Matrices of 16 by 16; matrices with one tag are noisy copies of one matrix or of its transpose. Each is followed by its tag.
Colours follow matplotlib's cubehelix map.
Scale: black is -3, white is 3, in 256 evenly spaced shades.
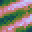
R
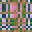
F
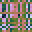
F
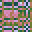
F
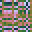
F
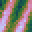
R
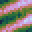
R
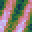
R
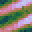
R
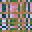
F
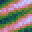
R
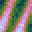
R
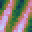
R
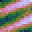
R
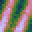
R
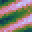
R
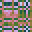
F
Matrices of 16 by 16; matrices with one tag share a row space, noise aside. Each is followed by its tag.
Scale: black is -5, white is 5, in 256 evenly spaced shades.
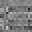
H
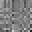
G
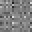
G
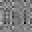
G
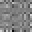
G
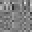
G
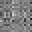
G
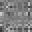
H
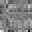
H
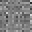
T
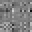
G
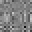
G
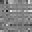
H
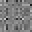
T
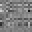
H
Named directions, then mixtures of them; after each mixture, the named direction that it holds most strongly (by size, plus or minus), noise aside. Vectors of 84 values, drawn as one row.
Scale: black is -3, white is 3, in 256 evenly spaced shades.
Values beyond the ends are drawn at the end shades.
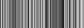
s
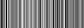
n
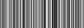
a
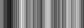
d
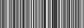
a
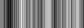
d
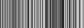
s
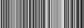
s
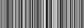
a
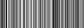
n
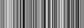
a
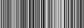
s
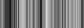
d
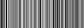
n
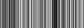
a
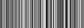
a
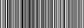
n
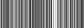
a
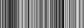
s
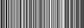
s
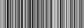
a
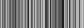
s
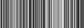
s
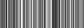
a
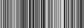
s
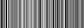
n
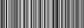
n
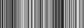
s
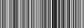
a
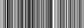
n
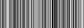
a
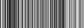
s
